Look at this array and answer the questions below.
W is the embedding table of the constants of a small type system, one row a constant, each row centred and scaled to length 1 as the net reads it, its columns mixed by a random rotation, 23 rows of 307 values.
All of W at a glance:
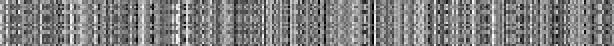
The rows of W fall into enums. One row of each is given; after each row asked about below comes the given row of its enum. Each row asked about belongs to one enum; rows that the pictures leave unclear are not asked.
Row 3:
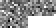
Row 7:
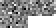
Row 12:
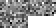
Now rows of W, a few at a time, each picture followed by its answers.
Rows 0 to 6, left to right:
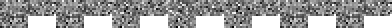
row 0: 12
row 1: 12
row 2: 7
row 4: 7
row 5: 12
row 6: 12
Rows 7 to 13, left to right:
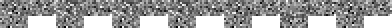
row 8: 3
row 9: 3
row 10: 3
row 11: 7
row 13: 7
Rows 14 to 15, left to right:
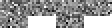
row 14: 3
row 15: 12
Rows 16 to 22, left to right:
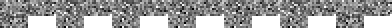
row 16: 12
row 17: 3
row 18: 3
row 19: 7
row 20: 7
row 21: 3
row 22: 12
